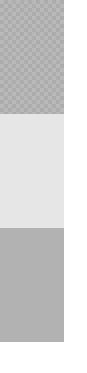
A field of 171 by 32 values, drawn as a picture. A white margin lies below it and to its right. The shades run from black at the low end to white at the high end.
The table splits into 3 rows of 1 panel. Panel 1,1: high, checkered, faint in contrast. Panel 2,1: very high, flat. Panel 3,1: high, flat.
